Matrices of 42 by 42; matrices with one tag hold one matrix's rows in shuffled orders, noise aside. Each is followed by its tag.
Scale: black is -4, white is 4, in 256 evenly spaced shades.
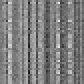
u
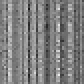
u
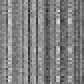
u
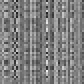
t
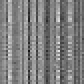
u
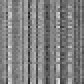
u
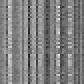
u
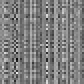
t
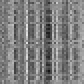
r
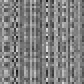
t
